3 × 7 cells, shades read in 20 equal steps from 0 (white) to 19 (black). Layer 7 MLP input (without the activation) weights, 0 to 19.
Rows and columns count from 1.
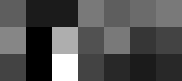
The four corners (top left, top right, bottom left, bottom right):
12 10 14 16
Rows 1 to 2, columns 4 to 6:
10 12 11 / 13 10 15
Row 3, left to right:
14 19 0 14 16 17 16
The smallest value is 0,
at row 3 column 3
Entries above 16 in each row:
2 1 2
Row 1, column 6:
11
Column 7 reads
10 14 16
